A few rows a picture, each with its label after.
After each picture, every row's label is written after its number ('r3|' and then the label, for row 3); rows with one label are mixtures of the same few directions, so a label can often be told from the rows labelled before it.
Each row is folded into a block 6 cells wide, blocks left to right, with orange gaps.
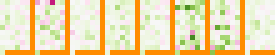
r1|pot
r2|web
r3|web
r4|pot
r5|pot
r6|pot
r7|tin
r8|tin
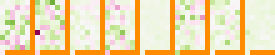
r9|tin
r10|web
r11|pot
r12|pot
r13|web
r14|pot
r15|web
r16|web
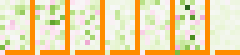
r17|tin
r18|pot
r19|web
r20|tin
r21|web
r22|pot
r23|web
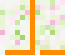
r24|web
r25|pot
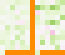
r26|pot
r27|pot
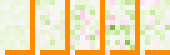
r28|pot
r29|web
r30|tin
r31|pot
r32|web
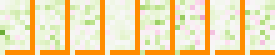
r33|web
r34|pot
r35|pot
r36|web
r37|pot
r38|pot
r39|web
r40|web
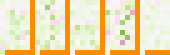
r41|tin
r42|pot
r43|pot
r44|web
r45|web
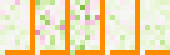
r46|web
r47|web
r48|pot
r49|web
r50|pot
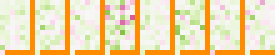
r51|tin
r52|tin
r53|web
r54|pot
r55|pot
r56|web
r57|pot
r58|web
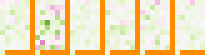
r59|web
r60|tin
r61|web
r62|pot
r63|web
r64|web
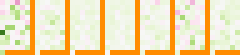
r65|web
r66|tin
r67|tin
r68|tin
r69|web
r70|web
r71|tin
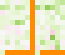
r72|pot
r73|pot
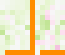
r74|web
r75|tin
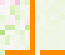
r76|web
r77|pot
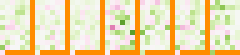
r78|tin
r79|pot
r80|tin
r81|tin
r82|web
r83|tin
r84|pot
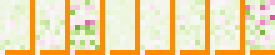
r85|tin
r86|tin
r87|pot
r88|web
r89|pot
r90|pot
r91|web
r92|pot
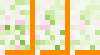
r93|pot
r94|tin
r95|tin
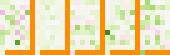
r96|web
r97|pot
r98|pot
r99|web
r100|pot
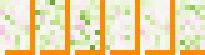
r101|web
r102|web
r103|tin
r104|tin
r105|web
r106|tin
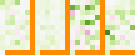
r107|web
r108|tin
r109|pot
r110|web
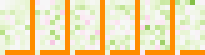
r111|web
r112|web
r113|tin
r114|tin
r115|pot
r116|web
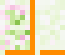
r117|tin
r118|web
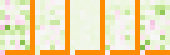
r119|pot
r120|pot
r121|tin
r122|tin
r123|tin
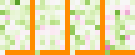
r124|web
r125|pot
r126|web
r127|tin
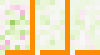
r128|tin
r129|web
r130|tin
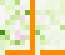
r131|web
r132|web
